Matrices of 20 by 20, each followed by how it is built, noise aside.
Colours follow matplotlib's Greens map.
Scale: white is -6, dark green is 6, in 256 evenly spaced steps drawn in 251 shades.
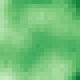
smooth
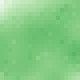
smooth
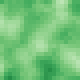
smooth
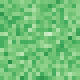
noise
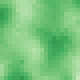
smooth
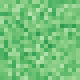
noise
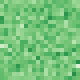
noise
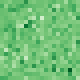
noise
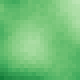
smooth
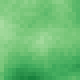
smooth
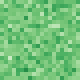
noise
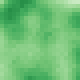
smooth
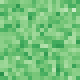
noise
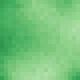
smooth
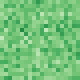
noise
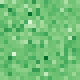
noise
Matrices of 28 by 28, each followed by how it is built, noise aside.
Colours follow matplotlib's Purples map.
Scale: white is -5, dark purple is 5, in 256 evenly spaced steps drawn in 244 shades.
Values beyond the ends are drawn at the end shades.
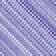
Toeplitz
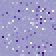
sparse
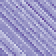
Toeplitz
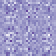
low rank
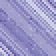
Toeplitz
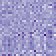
low rank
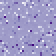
sparse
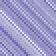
Toeplitz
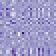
low rank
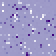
sparse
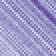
Toeplitz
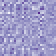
low rank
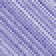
Toeplitz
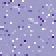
sparse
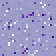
sparse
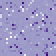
sparse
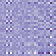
low rank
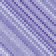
Toeplitz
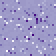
sparse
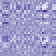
low rank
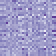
low rank
